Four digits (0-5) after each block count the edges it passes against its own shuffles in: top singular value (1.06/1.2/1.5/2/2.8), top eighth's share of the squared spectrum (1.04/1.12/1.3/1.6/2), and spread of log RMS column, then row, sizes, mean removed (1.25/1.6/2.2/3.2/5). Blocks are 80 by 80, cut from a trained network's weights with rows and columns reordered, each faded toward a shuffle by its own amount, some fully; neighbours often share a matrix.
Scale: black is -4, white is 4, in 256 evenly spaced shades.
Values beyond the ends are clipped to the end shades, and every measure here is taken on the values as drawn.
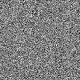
2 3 0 1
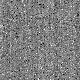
2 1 0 0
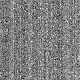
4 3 1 2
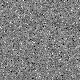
0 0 0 0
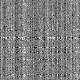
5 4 2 3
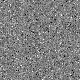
1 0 0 0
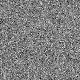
1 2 0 0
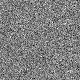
0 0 0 0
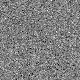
0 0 0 0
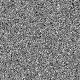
0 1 0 0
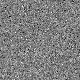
0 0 0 0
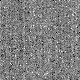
3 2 0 1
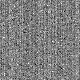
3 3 0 1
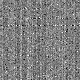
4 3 0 2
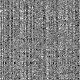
4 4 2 3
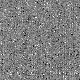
2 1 0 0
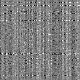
4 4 2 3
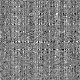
4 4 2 3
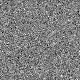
1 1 0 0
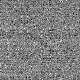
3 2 2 0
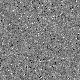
0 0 0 0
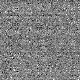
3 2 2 0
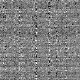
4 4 3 0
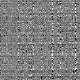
4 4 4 0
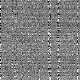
4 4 4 0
